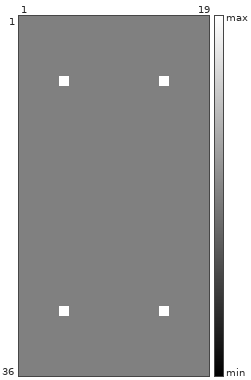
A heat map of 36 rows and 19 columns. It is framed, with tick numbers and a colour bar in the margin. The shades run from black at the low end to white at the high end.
Slope: none. Grain: fine. Histogram: skewed, a long tail of high values. Mirror symmetry: left to right and top to bottom. Stripes: none. Average level on the scale: 50%.
